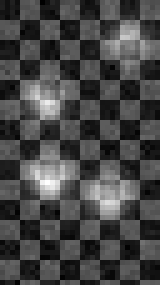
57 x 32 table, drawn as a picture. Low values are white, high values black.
Ninth with the lowest average: middle left. Slope: none. Dips: four. Average level on the scale: 70%.
